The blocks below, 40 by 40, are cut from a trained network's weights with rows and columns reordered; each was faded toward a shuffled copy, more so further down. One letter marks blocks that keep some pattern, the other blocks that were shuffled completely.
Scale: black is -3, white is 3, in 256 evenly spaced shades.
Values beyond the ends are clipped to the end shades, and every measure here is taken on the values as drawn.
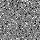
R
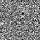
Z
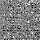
Z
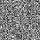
Z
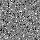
R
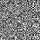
Z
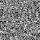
Z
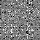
Z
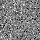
R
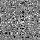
Z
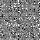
Z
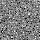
R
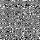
Z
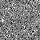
R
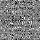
Z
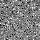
R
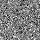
R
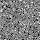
R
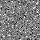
R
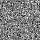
R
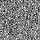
R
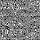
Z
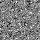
R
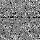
Z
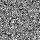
R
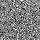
R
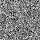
R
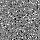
R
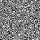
Z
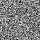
R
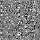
Z
